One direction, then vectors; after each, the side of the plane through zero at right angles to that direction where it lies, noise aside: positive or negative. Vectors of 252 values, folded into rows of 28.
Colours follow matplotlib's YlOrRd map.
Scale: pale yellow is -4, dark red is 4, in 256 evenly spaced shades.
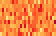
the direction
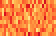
negative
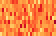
positive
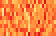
negative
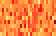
positive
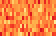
negative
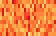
positive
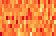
negative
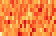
positive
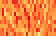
positive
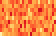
positive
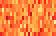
negative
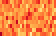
negative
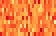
negative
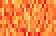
negative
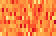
positive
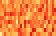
positive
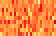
positive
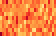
negative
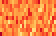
negative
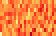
positive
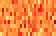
positive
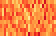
negative
